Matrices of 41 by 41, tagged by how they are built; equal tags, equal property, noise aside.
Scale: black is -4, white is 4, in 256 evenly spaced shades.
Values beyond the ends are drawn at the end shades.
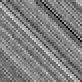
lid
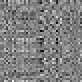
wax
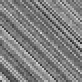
lid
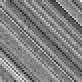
lid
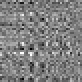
wax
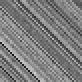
lid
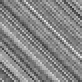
lid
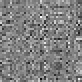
wax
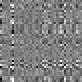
wax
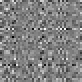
wax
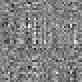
wax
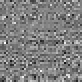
wax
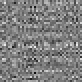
wax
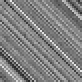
lid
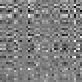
wax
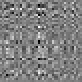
wax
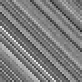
lid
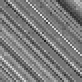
lid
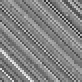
lid
